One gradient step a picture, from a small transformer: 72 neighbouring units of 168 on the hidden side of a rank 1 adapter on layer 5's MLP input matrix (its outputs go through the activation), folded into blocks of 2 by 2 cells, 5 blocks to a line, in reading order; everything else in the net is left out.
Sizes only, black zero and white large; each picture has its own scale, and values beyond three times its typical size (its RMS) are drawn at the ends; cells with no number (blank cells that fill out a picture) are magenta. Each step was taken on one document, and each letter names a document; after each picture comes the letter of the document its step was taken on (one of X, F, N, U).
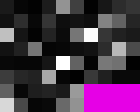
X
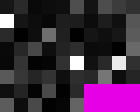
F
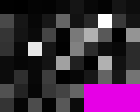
X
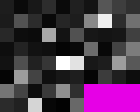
F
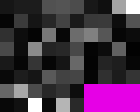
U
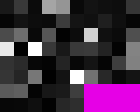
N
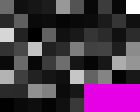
N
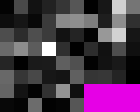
U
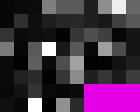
U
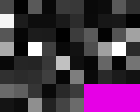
X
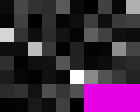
N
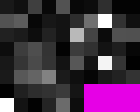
X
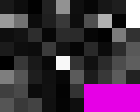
F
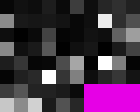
X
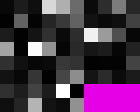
U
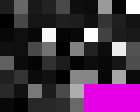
N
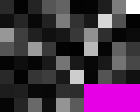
N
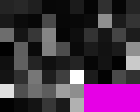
N
